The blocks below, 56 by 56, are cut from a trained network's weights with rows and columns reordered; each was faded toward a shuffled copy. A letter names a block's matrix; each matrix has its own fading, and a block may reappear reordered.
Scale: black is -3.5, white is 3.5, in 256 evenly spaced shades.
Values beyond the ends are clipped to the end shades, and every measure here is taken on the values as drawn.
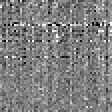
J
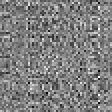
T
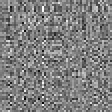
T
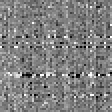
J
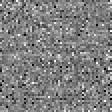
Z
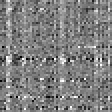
J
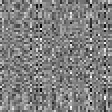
T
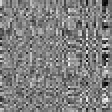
T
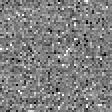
Z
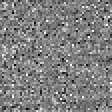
Z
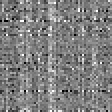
J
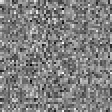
T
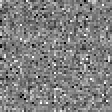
Z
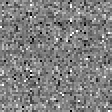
Z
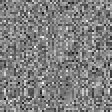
T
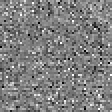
Z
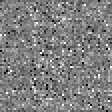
Z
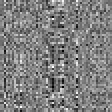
T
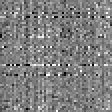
J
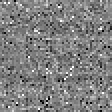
Z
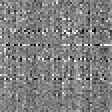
J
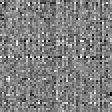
J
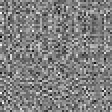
T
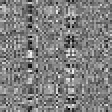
T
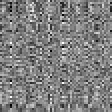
T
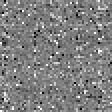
Z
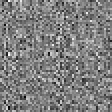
T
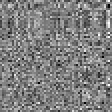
T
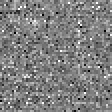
Z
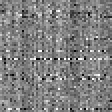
J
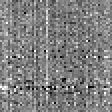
J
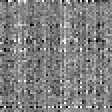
J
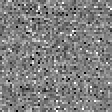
Z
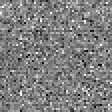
Z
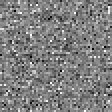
Z
